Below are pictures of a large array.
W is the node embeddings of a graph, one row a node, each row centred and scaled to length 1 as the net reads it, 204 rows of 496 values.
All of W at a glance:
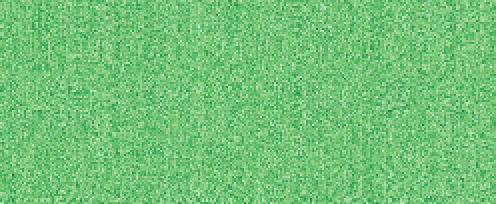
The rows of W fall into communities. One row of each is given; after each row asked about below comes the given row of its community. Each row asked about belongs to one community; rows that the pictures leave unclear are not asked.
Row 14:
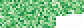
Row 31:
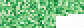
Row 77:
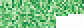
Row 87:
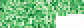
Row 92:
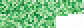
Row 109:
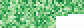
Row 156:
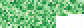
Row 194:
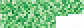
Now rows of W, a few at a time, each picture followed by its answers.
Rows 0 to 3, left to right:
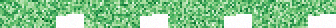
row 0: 14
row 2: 77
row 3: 31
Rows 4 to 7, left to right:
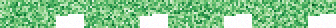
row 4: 31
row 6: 92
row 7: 156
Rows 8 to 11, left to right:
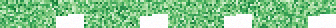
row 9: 92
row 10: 77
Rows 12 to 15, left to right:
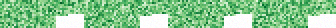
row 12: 92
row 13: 31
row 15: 31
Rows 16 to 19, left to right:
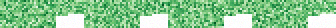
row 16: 156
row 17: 156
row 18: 92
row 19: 156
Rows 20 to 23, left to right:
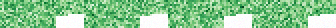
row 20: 31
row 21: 14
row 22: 109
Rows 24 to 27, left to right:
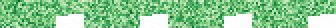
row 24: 31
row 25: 156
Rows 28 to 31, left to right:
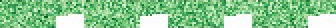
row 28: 31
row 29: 194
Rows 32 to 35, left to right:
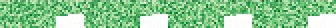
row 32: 156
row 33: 77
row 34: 77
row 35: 156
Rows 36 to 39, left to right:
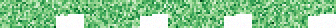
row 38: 14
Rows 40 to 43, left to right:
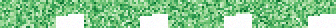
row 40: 109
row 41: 92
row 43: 194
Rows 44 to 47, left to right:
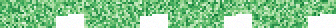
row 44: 92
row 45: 194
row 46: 109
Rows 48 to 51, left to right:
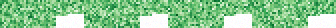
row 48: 14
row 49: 156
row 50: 14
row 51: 194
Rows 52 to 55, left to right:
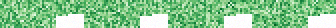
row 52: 194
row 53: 92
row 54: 77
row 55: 77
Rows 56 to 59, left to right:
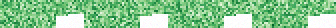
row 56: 194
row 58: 194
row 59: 156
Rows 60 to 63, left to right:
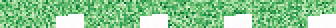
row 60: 194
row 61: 109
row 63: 92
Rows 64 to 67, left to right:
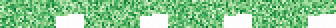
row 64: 31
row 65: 31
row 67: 14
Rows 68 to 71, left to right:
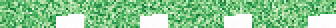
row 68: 77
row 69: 31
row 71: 194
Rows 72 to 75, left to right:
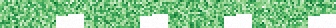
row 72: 194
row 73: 156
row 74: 77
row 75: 109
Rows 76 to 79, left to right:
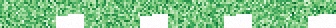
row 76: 92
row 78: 156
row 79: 14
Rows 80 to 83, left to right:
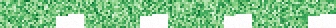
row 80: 156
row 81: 194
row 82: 87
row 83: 77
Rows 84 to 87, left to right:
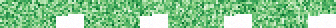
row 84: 77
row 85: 31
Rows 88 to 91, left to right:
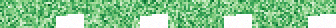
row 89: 109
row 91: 92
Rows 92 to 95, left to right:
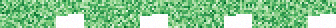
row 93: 156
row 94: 156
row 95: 156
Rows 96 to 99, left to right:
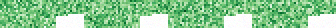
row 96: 194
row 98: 92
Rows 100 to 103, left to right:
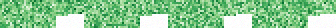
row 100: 14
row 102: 92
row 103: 31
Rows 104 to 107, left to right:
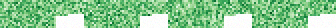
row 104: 92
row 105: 156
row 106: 87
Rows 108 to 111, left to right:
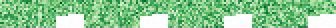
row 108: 77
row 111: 31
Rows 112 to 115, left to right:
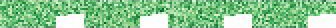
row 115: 156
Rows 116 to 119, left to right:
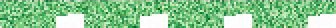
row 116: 156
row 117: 87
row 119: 194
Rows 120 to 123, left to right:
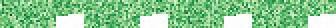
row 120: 109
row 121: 77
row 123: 77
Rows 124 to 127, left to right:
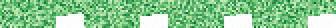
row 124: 156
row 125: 156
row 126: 77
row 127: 92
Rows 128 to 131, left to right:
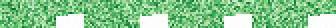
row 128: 194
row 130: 156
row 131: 194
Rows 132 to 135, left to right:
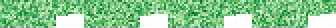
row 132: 109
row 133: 14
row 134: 109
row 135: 87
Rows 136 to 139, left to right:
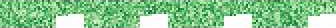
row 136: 194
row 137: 109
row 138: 194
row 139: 92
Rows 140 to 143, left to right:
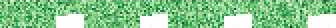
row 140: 92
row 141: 77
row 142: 194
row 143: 87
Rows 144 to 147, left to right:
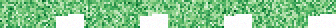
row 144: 92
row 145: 31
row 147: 194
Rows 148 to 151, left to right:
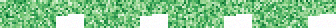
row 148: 77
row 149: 14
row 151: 92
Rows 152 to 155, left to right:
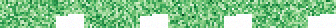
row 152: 31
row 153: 194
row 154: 194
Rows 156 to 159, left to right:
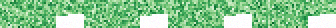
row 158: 31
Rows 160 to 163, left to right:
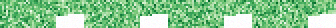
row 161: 194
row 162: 14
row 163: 14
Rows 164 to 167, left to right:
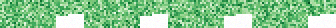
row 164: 31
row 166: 92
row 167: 31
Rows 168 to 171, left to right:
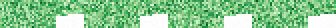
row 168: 31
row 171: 194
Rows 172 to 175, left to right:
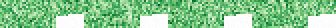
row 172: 194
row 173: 87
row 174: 194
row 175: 14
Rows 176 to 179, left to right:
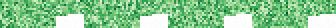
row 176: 92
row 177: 109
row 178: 31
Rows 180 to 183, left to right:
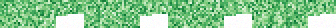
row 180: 87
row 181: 31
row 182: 109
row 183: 109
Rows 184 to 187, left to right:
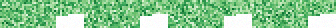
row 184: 92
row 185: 31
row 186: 31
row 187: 156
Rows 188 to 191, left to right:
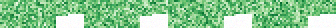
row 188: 77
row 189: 31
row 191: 87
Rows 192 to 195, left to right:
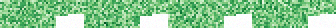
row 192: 156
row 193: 77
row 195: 77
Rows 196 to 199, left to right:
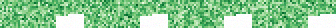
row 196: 31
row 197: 156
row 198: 109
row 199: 109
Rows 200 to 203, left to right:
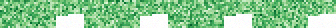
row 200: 109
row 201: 109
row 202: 156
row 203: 14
